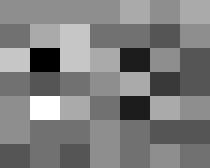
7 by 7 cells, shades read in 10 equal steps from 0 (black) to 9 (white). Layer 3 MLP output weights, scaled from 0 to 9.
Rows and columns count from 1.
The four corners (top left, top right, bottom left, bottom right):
5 6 3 4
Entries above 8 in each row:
0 0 0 0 1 0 0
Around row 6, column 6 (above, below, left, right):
6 5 4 3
